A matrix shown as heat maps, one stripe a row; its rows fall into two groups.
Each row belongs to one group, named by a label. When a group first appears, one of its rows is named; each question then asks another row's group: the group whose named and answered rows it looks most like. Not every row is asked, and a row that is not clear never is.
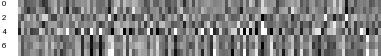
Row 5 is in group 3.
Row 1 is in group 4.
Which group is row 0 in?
4
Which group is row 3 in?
4
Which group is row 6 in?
3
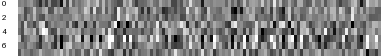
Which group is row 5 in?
3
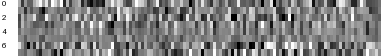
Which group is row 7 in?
3
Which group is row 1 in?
4
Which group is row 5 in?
4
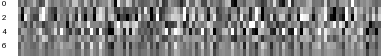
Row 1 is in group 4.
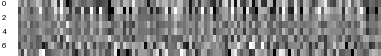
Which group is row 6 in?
4
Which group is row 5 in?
3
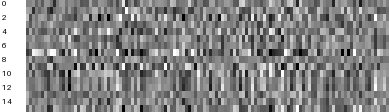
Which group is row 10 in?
3
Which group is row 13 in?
4
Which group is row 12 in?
3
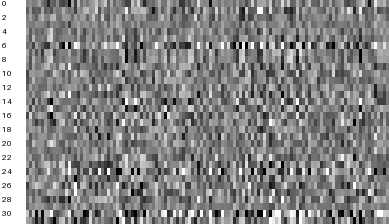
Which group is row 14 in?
4
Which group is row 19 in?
3
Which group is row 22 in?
4
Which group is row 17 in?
4
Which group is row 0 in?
3
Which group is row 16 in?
4
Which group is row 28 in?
3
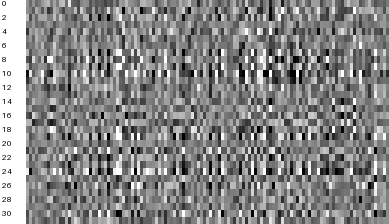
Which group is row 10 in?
4
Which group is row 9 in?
3
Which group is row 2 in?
3
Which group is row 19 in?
3
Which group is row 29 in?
3
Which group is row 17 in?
4
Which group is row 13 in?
3
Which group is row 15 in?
4
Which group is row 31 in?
3
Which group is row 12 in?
3
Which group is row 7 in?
3
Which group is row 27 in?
3
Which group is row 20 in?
3
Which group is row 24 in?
3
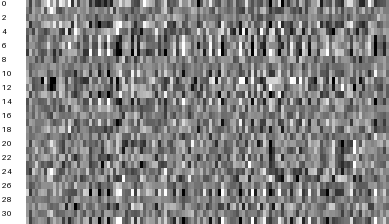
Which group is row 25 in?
4
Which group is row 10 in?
3
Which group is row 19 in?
3
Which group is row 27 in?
3
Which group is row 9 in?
3
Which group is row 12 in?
4
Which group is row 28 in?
3
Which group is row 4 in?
3
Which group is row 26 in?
3
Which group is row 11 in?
4
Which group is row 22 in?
3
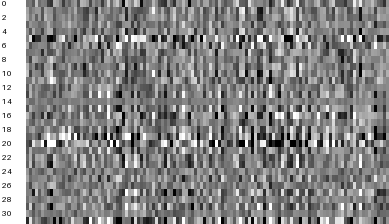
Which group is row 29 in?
4
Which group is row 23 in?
4
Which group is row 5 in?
4
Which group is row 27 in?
4
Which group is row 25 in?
3
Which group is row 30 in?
4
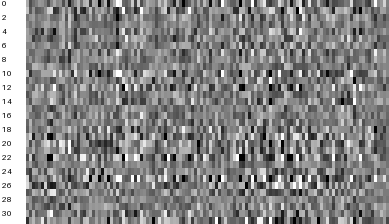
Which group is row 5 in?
4
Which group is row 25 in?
3
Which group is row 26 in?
4
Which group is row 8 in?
3
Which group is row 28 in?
4
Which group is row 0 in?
3
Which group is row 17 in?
4
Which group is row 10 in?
3
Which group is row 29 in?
3
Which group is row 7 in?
3
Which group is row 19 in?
4
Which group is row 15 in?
4
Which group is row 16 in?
4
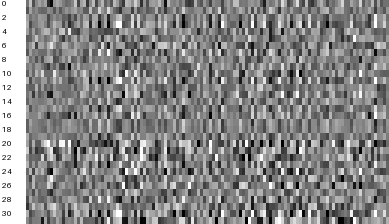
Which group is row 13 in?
4
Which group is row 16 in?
3
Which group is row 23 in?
3
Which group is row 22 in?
4
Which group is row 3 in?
3
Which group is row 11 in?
3
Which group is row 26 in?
4
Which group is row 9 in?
3
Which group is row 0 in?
4
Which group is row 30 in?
3
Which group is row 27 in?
4
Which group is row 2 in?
3
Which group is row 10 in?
4
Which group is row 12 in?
4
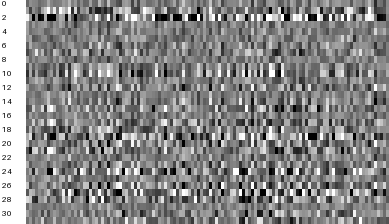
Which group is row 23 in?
3
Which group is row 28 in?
4
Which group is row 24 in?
4
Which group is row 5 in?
4
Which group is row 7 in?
4
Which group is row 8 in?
3
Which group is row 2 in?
4
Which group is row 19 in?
4
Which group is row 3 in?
3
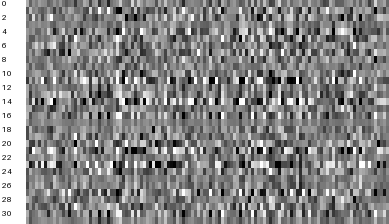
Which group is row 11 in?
4
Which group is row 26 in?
4
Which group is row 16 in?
3
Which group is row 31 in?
3
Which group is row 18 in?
4
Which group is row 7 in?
3
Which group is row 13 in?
3
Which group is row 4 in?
4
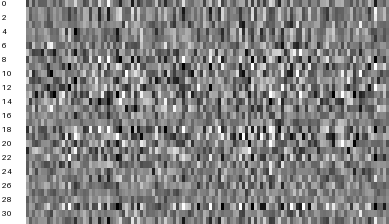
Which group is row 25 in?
3
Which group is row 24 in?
4
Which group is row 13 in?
4
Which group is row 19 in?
3
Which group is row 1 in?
3
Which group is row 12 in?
3
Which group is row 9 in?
3
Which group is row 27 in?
4
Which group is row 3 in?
4
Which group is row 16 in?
3
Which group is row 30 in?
4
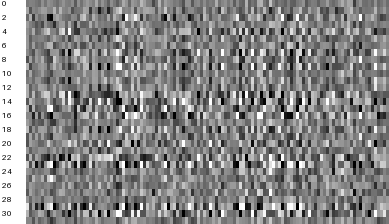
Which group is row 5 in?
3
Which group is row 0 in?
4
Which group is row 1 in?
3
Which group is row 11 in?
3
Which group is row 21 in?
3
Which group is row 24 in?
4
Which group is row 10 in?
4
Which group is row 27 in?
4
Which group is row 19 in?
4
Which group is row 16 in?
4
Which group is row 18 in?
3
